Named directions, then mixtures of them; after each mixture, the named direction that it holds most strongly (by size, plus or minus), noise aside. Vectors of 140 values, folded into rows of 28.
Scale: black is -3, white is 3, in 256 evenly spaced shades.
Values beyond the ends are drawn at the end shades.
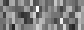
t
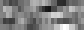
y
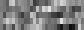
y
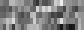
y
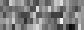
t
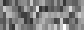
t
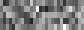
t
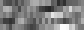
y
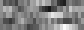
y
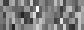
t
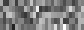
t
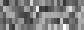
t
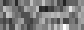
y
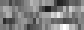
y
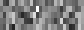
t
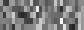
t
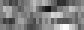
y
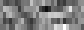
y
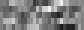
y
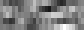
y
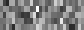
t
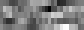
y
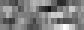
y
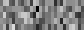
t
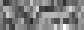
y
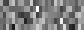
t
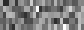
t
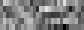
y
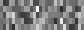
t
